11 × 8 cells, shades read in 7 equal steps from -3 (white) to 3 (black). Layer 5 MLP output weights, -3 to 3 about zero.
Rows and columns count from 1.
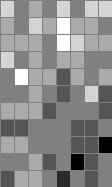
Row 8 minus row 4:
3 1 1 0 1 2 1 0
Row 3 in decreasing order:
0 -1 -1 -1 -1 -1 -2 -3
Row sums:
-9 -9 -10 -5 -6 -1 -1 4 3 4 2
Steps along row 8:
same down same same up same down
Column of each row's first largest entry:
2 2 4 2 5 5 4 1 8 6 5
